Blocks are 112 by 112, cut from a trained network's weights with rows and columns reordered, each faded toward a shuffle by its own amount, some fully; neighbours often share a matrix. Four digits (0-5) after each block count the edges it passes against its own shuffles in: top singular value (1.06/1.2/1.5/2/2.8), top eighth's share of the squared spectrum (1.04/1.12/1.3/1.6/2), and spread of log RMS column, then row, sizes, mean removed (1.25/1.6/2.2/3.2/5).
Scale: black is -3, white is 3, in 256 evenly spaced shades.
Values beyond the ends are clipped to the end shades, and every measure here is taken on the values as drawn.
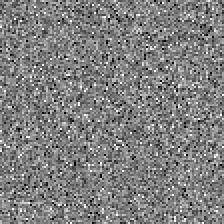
0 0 0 0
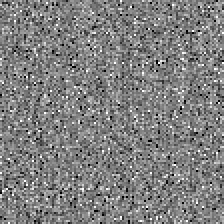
2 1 0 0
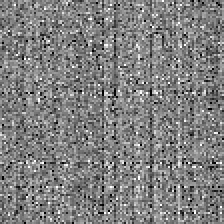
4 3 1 3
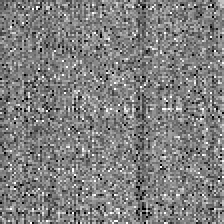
3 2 1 2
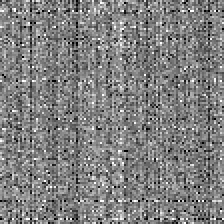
4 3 2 3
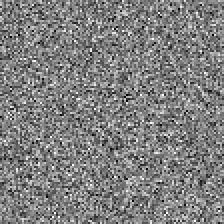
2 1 0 0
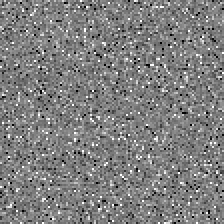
0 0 0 0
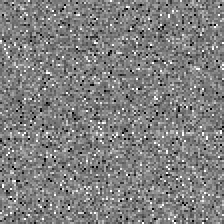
1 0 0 0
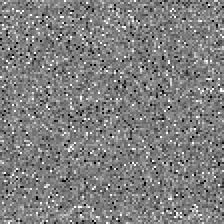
0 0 0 0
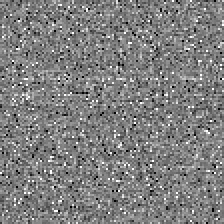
1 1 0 0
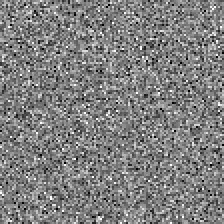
0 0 0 0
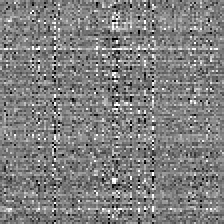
4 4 4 1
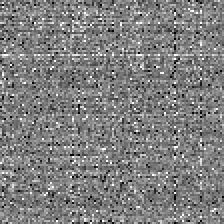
3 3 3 1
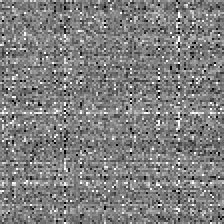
4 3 3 1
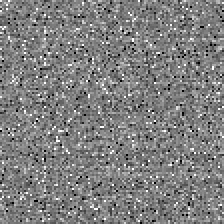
2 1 1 0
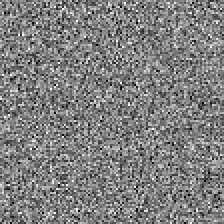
3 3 2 1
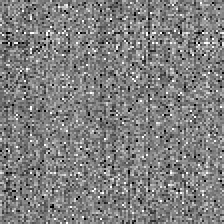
3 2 0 2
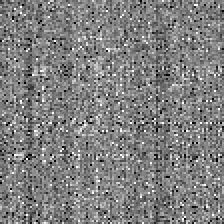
3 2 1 2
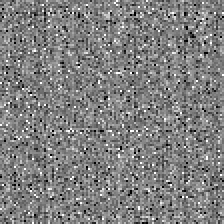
3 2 0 2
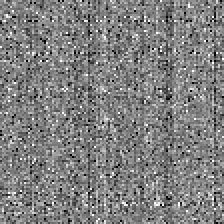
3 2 1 2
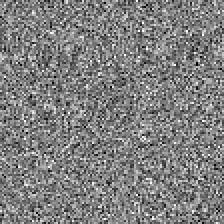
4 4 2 0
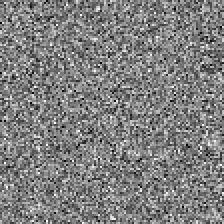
3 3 1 0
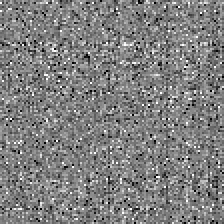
2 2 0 2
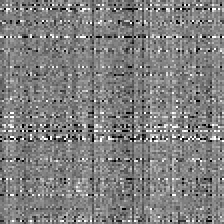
4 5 1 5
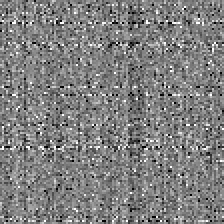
3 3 0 3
